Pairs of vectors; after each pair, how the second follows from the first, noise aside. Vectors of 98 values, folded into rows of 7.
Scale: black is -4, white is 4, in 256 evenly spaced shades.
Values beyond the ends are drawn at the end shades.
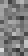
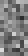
copied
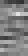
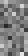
shuffled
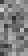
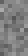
shrunk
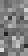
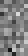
shuffled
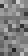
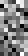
scaled up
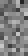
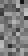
copied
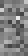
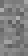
shrunk
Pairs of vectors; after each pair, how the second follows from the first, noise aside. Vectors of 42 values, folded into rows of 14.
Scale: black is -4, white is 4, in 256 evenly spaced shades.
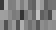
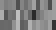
reversed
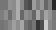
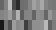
reversed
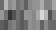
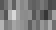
reversed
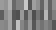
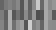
reversed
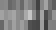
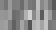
sign-scrambled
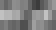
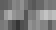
reversed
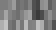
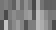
sign-scrambled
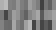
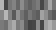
sign-scrambled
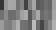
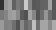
sign-scrambled
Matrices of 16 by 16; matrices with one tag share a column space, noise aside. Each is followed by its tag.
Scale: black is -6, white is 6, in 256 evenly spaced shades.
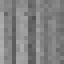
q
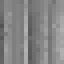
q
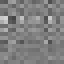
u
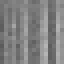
q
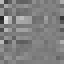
u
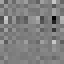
u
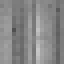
q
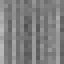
q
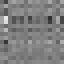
u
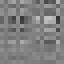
u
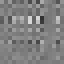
u
